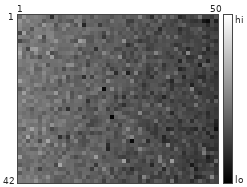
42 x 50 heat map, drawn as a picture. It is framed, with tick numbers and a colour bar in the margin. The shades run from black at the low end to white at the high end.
The texture is fine-grained noise. No single row or column stands out from its neighbours. There are no regular stripes. There is an overall slope up to the left. The values follow a bell shape.
